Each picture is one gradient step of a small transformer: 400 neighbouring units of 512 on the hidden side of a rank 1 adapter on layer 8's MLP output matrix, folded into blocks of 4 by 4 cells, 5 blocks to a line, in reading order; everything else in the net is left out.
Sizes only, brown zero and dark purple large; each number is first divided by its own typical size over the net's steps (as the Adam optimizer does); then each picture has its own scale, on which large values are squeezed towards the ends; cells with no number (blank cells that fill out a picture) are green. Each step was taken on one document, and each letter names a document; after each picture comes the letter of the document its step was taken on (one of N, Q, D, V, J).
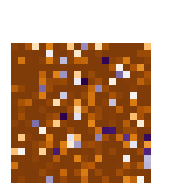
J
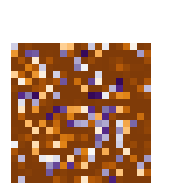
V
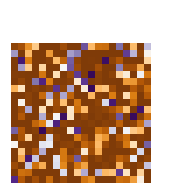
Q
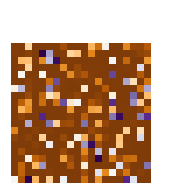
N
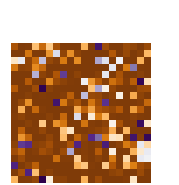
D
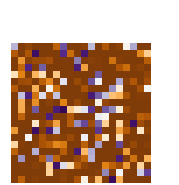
V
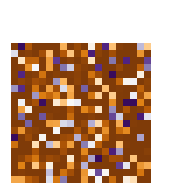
N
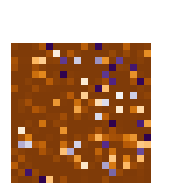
D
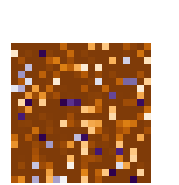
N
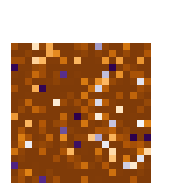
D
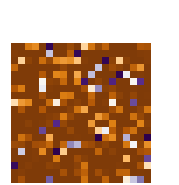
J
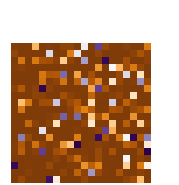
J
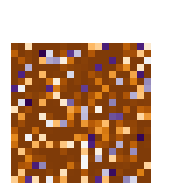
N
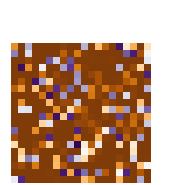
Q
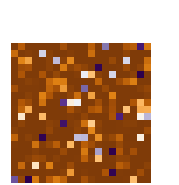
N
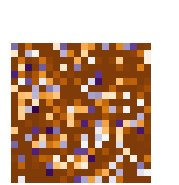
V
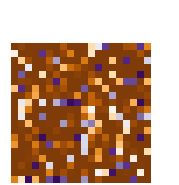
N
